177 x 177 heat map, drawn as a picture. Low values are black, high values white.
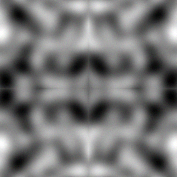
Lone odd cells: none. Histogram: bell-shaped. Mirror symmetry: left to right and top to bottom. Seam: none. Grain: smooth.
